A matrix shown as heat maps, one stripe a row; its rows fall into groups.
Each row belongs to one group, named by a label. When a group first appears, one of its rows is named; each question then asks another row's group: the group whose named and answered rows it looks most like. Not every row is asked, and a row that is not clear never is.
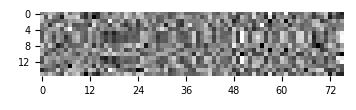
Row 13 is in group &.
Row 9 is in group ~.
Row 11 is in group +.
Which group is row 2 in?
~
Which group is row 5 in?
+
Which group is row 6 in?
+
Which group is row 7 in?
+
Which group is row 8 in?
&
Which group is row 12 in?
+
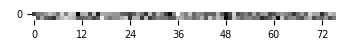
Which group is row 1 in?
~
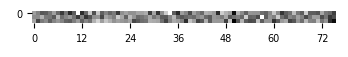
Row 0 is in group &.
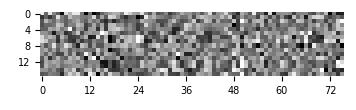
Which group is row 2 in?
+
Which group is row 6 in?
&
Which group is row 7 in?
&
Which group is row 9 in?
&
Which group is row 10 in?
&
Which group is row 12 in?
+
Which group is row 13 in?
+
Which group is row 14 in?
&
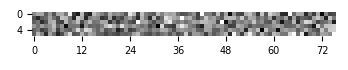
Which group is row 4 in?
~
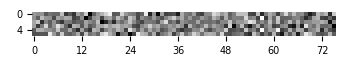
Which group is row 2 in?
&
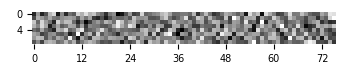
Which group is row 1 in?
+
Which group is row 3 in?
&
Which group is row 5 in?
&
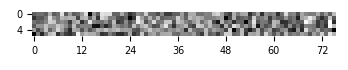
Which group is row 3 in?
+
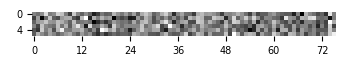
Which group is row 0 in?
+
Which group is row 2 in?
+
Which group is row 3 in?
&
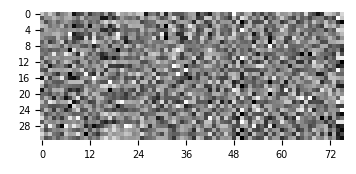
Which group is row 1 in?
+
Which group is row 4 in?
+
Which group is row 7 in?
~
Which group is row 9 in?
&
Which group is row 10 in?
+
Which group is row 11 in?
+
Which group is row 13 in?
&
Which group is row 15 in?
&
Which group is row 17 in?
~
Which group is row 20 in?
~
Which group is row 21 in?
+
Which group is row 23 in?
&
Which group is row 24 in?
+
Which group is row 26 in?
~
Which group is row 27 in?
+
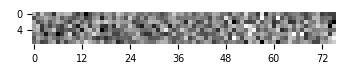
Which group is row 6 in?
+
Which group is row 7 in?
~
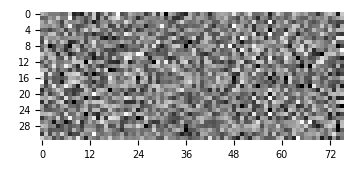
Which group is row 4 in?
~
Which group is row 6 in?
+
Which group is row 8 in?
&
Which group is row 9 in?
+
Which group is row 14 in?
&
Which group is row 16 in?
~
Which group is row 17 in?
~
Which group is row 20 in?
~
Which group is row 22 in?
~
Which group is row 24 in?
~
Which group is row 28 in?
&
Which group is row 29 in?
&
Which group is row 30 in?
~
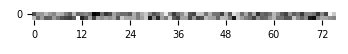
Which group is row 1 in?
&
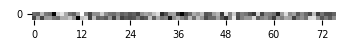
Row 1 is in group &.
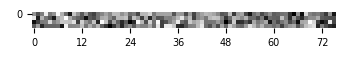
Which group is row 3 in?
&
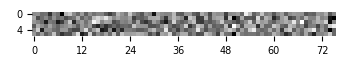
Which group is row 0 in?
&
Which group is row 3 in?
+
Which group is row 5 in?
&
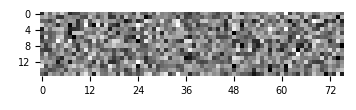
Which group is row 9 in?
~
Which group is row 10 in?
~
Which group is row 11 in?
&
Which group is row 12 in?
&
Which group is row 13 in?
~
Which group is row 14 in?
~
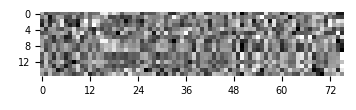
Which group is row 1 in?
&
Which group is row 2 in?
~
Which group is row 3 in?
~
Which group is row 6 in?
+
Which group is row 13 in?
+
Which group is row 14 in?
&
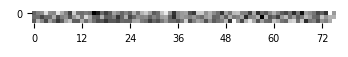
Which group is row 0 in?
+
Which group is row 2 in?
+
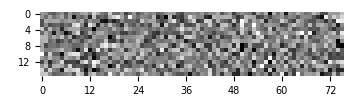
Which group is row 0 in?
~
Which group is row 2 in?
+
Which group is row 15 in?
~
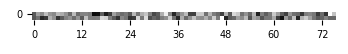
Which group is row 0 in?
+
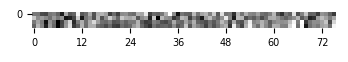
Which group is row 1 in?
&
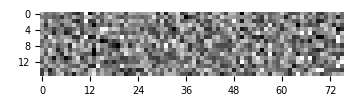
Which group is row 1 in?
&
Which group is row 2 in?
&
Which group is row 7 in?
+
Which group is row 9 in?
&
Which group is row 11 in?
+
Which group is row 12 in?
+
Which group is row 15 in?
~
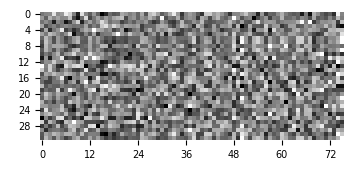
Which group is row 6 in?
+
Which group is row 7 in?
+
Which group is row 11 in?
~
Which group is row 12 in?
+
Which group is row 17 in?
~
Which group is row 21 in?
+
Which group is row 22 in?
~
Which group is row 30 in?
+
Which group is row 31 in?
+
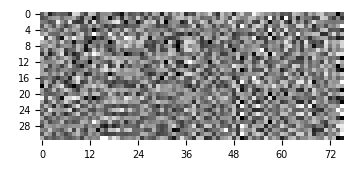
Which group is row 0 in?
&
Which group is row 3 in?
+
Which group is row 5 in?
~
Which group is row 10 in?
~
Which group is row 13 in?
&
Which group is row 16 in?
&
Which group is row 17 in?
+
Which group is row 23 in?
+
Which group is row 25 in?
+
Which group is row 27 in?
~
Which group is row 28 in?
+
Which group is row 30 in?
+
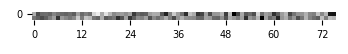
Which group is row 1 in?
~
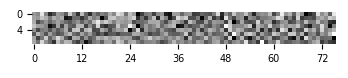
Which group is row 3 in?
&
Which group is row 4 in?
~
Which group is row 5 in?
+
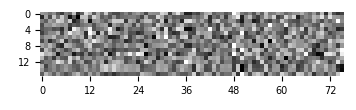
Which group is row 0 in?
&
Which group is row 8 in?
&
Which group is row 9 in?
+
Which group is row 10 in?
&
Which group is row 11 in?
~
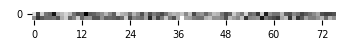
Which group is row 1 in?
~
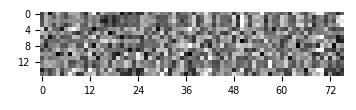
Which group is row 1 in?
+
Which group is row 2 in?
+
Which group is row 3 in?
+
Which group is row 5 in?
&
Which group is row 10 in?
&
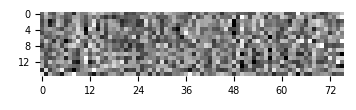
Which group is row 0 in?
~
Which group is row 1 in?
+
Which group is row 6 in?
~
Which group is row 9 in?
~
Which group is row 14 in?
~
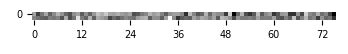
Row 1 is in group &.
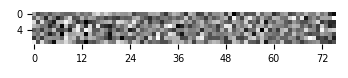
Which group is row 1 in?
+
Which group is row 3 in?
&
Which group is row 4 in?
~
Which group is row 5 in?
&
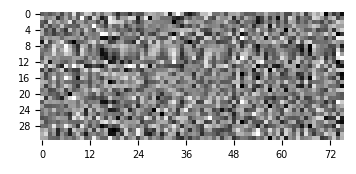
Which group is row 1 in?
~
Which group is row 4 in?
~
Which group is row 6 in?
+
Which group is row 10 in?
+
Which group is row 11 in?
+
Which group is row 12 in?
&
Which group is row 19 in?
~
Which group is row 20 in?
&
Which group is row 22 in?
+
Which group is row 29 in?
&
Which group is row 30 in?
&
